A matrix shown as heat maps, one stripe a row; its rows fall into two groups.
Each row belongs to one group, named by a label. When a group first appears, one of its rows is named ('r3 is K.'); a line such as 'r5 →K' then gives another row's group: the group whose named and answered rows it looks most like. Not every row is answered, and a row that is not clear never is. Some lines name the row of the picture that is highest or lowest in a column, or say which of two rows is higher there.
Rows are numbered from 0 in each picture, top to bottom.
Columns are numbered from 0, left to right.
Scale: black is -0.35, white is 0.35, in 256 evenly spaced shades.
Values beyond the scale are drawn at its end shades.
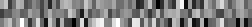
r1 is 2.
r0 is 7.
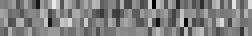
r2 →7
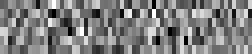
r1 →2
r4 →7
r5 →2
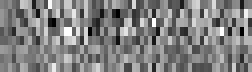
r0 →7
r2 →2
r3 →7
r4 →2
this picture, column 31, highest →3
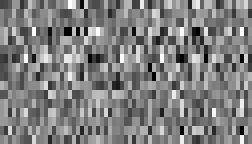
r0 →2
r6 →7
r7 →2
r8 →2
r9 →2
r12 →7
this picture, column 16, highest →6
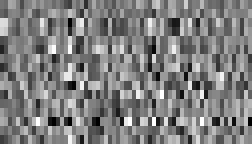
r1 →2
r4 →2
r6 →2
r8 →7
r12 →2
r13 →2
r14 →7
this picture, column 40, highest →10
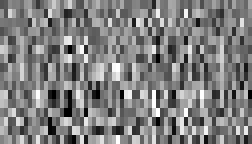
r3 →2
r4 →7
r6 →7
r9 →7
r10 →2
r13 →7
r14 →2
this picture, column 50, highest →10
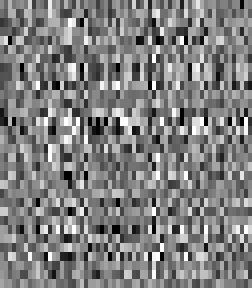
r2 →2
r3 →7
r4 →7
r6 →2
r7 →2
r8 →2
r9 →2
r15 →7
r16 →7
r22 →2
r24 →2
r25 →2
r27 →7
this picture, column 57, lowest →13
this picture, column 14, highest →25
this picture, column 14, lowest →9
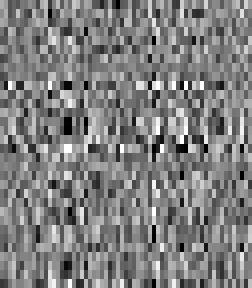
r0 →2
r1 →7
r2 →2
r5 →2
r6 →2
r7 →7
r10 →7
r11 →2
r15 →7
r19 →7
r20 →2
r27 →7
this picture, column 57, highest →14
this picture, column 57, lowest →16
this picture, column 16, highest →16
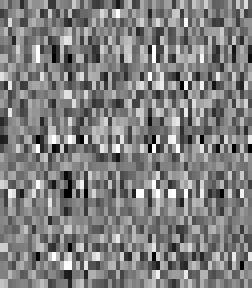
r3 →7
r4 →7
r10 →7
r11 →2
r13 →2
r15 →2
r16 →2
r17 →2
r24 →7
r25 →7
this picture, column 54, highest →8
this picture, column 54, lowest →16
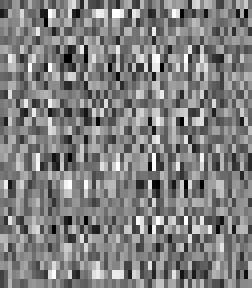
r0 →2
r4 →2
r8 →2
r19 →7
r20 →7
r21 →7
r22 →2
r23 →7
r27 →7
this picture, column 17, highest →20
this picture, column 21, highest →20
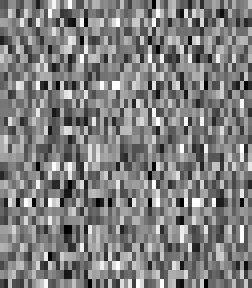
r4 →2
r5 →7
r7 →2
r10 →7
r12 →2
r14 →7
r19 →2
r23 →2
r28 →7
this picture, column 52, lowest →6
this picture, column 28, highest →9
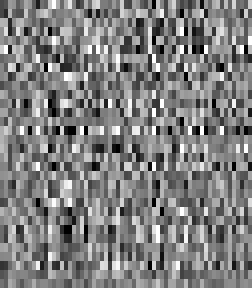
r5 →7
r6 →2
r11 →7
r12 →2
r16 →2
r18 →2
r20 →7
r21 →7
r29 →2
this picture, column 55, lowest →7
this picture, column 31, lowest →7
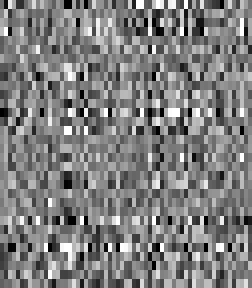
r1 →7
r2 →7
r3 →7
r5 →2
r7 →7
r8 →2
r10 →2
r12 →2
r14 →7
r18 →7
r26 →2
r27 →7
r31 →2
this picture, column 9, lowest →8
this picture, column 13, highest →29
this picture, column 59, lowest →24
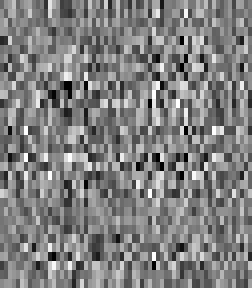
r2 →7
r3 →2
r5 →2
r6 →7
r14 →7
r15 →2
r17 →7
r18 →7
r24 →2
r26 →2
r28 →2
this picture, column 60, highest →9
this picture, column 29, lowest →26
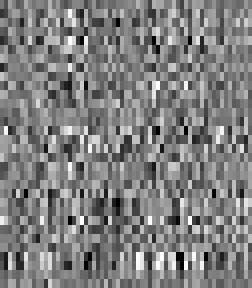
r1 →2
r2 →2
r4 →2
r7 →2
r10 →2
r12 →7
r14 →7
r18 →2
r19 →2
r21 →7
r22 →2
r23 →2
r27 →2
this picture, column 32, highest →14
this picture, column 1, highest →14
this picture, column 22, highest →16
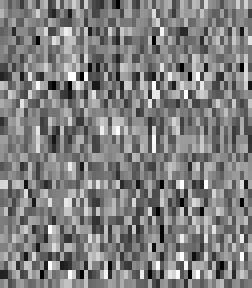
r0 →2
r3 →7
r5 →7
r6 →2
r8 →2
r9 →2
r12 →7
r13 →2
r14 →2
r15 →2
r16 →2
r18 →2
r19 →2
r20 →7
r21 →7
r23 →7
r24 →2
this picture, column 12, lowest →9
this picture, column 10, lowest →30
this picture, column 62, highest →4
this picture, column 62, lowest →9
